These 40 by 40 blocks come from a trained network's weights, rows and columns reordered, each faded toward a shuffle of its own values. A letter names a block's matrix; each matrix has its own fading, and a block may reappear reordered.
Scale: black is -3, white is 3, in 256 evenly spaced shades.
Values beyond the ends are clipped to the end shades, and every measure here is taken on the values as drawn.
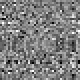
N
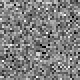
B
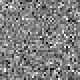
B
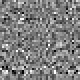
N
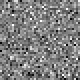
B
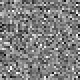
B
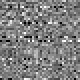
N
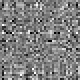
N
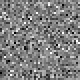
B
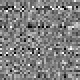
N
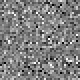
B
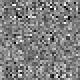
N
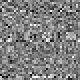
N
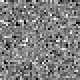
B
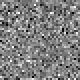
B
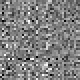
N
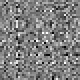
N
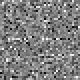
B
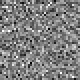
B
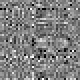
N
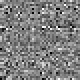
N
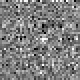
N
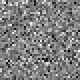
B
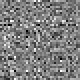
N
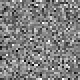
B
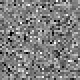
B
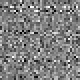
N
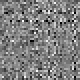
N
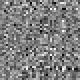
N
